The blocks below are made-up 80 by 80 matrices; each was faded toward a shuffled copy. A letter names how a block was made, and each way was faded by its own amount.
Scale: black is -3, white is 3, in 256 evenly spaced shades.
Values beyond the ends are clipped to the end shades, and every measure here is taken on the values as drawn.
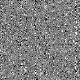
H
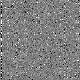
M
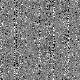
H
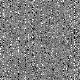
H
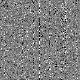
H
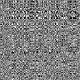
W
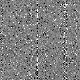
M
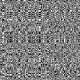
W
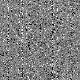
H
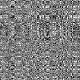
W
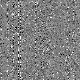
H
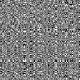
W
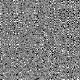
M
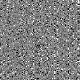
M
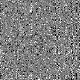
M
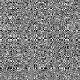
W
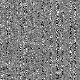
H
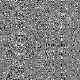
M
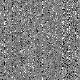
H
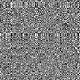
W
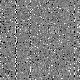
M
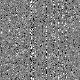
H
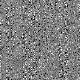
H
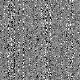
H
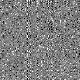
M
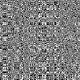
W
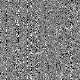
H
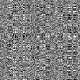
W
